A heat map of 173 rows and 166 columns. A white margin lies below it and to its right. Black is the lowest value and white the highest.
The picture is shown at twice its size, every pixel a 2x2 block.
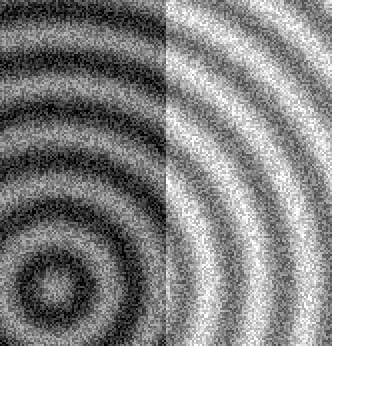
Concentric rings centre on the bottom left. The right part is higher, past a seam about 50% of the way across. On average the colour sits 50% of the way up the scale.
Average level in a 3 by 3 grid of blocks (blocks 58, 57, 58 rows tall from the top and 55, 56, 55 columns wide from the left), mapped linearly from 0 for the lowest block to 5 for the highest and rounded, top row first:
0 3 5 | 0 3 5 | 1 3 5
